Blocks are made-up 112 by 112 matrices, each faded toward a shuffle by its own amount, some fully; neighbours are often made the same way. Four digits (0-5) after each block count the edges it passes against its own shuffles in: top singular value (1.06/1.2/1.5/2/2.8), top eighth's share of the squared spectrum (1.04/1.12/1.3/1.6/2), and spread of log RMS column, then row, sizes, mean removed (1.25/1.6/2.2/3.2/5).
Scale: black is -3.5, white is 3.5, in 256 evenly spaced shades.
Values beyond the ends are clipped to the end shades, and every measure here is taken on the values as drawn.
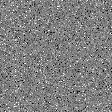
3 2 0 1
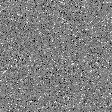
1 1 0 0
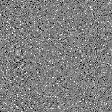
4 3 2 1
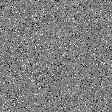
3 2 0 0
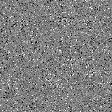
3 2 1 1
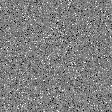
3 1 0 0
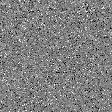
3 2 0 0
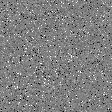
0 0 0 0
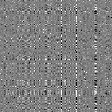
5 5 4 3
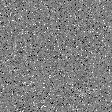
2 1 0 0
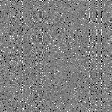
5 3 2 1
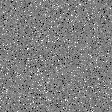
0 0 0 0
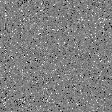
3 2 1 0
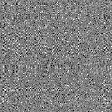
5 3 3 2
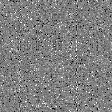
4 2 2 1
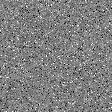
1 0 0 0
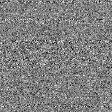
1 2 0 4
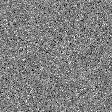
0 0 0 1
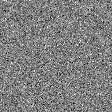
0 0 0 1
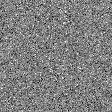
0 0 0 0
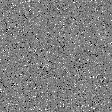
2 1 1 0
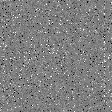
2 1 1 0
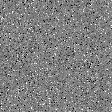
3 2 0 0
